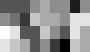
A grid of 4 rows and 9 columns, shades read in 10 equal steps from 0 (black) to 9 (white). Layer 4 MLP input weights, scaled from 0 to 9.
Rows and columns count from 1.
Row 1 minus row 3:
-6 -5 0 2 -1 0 2 -7 -1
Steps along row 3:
down down same up down down up down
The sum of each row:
36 51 52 44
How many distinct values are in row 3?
6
